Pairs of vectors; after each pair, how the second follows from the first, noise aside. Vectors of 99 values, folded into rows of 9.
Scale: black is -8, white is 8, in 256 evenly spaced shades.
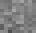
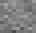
shuffled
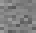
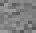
wrapped around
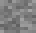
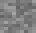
reversed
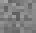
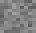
shuffled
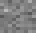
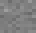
shrunk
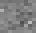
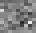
scaled up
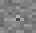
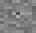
reversed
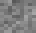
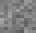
reversed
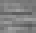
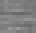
shrunk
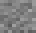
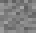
reversed
